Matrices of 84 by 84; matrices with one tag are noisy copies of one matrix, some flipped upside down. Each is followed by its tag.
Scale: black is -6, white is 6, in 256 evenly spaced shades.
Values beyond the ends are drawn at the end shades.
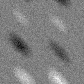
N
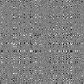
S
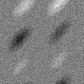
N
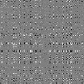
S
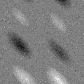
N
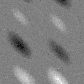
N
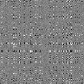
S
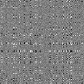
S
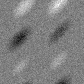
N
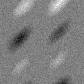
N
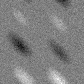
N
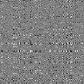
S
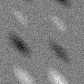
N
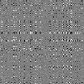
S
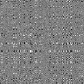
S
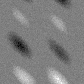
N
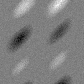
N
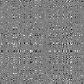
S
